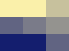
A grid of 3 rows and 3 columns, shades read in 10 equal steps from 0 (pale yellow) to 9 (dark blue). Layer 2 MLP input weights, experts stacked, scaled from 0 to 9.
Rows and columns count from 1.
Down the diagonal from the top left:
0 5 6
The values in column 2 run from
0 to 9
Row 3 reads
9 9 6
